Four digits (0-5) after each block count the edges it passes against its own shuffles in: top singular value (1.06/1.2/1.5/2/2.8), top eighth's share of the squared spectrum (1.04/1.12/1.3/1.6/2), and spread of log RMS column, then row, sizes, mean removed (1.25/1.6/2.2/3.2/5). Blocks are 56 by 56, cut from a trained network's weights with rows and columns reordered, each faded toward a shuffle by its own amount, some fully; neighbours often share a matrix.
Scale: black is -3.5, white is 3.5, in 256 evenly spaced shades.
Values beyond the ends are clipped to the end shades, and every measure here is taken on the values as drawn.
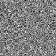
3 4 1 1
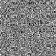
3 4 2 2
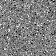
0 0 0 0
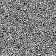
2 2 0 0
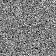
0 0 0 0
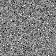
1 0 0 0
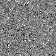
0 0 0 0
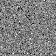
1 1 0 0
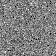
0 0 0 0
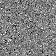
1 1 0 0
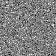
2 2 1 0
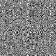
3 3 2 2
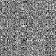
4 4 2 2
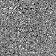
3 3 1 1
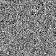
2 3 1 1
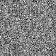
2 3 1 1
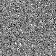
2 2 0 1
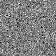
2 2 0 1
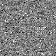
3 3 0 1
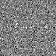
3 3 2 1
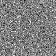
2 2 0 1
